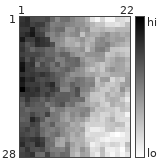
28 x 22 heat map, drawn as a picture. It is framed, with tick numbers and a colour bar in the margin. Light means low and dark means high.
The field is mottled with small blotches. Values rise toward the left. There are no regular stripes. The bottom right is the ninth with the lowest average.
